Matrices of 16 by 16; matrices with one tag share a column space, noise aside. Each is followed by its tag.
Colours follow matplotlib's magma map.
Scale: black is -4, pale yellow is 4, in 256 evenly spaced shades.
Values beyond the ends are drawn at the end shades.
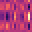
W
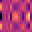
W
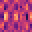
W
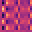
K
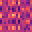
K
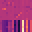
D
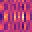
W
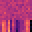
D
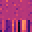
D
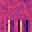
D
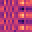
K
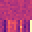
D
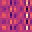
K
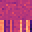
D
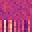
D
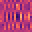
W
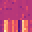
D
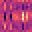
W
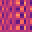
K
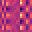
K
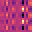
K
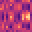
W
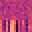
D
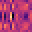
W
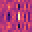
W
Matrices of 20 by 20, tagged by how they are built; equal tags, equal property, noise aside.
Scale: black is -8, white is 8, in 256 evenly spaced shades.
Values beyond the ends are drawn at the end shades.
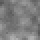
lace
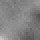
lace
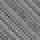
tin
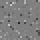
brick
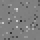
brick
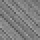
tin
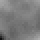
lace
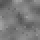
lace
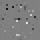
brick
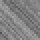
tin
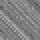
tin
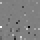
brick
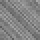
tin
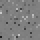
brick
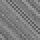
tin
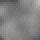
lace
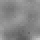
lace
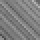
tin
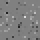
brick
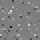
brick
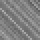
tin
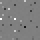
brick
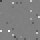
brick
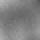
lace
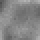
lace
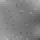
lace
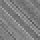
tin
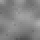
lace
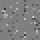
brick
